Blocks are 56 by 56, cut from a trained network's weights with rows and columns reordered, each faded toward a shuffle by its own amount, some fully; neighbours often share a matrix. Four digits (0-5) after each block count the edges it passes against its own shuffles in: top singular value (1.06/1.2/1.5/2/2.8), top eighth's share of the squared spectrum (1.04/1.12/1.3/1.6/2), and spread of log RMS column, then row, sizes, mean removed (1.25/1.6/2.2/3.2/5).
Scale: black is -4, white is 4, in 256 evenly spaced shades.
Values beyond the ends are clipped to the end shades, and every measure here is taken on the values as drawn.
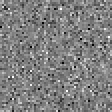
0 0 0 0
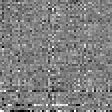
3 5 2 3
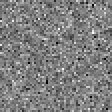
0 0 0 0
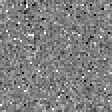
1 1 0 0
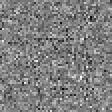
2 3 2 1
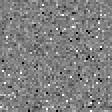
1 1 0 0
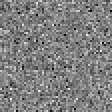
1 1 0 0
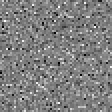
0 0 0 0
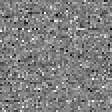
2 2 0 2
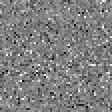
1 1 0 1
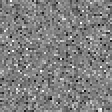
0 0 0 0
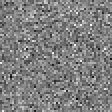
1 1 0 0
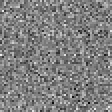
2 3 0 2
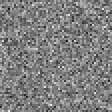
1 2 0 0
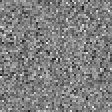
2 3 0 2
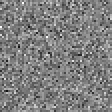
1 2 0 1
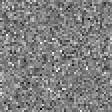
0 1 0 0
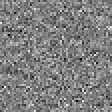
3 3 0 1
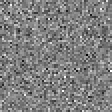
2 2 0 1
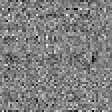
3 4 2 2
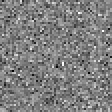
2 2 0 0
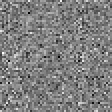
3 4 2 2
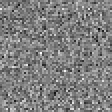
2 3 0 2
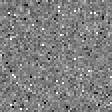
0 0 0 0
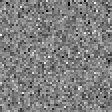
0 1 0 0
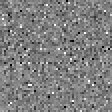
1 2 0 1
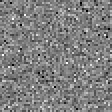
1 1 0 0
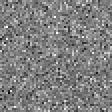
0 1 0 0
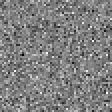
1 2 0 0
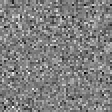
2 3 0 2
